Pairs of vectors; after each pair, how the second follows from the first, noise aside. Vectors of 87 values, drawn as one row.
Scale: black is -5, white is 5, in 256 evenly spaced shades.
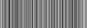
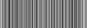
copied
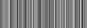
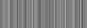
shrunk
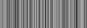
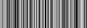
scaled up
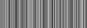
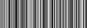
scaled up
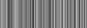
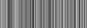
copied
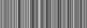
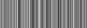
copied
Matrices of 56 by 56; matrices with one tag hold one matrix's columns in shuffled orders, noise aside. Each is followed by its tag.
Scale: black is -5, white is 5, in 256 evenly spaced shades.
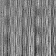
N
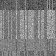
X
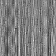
N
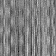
N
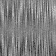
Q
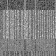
X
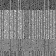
X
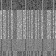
X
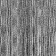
N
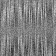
Q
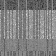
X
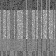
X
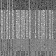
X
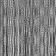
N
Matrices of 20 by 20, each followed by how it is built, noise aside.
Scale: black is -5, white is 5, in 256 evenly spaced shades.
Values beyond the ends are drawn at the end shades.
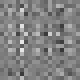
low rank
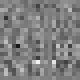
low rank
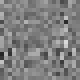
low rank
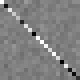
diagonal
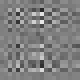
low rank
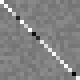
diagonal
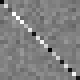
diagonal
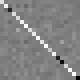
diagonal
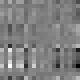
low rank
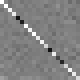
diagonal
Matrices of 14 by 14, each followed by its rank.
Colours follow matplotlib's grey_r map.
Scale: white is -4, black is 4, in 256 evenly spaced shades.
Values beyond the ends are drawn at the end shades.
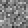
full rank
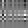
one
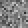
full rank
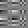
one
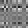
one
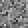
full rank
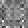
three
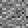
three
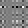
one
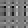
one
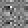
three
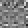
three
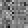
three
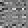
three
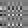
one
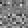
three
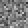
full rank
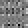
three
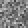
full rank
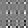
one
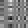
one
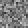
full rank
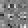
three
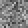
full rank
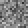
full rank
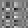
one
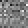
three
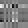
one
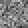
full rank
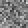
full rank
